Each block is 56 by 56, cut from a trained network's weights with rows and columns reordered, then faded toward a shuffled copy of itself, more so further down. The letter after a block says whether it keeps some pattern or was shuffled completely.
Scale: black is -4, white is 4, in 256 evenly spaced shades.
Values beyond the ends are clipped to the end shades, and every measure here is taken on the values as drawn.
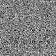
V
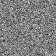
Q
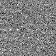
V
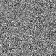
V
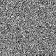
V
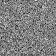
Q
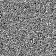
Q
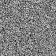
Q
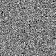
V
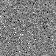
Q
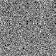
V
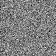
Q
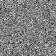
V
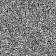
V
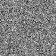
V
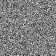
Q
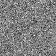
V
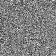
Q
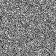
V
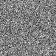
Q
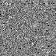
V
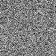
V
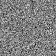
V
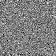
Q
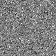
Q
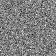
Q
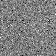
V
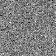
V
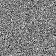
Q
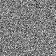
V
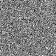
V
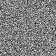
Q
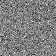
Q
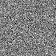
Q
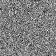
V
